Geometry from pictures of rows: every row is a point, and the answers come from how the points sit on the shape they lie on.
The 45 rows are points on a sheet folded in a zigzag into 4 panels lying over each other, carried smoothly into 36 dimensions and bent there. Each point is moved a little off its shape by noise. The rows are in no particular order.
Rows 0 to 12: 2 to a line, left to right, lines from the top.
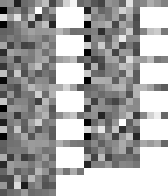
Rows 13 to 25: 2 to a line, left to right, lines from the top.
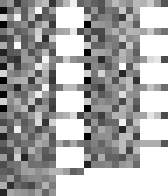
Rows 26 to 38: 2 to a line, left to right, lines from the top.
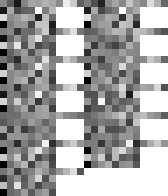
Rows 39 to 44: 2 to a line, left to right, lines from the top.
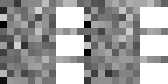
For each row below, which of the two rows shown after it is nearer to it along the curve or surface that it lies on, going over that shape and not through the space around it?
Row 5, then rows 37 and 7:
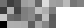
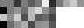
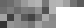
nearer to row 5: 37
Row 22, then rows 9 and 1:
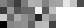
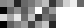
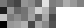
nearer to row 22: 9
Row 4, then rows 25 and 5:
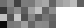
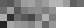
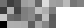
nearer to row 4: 5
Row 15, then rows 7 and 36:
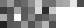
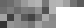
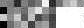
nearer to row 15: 7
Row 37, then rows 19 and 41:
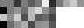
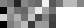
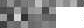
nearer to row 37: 19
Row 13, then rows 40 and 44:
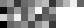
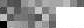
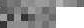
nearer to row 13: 40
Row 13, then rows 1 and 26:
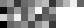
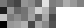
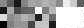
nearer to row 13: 26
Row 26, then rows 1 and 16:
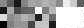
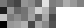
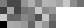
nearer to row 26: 16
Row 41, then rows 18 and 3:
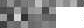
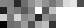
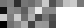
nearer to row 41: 3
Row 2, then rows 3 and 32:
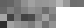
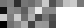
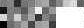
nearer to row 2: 3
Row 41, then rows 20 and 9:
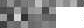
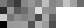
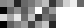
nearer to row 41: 20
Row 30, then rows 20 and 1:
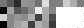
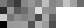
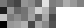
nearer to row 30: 20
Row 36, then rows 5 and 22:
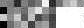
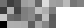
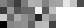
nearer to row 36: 5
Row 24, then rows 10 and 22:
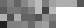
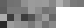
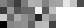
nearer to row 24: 22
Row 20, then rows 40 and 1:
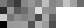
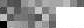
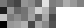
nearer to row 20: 40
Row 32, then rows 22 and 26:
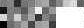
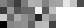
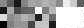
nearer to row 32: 26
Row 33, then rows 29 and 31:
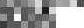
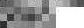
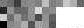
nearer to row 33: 29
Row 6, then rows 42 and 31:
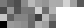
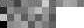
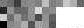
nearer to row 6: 31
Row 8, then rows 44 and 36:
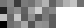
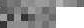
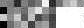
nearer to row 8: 36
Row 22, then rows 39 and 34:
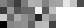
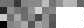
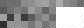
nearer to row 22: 39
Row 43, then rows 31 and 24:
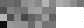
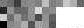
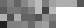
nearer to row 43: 31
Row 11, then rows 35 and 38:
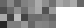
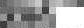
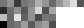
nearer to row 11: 35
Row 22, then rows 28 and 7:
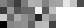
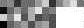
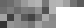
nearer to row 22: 7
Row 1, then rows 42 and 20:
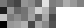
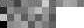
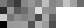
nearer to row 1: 42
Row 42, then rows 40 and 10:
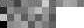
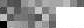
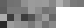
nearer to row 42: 10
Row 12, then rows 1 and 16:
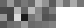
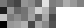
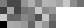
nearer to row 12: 1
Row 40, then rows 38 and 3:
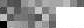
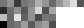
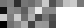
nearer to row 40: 3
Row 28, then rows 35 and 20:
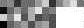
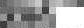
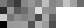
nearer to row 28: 20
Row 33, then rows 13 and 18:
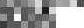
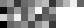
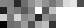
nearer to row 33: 18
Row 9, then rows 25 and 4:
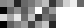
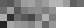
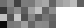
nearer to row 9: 4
